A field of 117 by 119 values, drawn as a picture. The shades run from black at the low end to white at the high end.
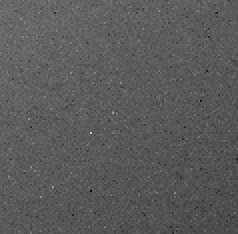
The halves do not mirror each other. No single row or column stands out from its neighbours. The field climbs toward the top left. Fine speckle covers the field. A few values lie far out on both sides of the bulk. No regular stripes run through it.
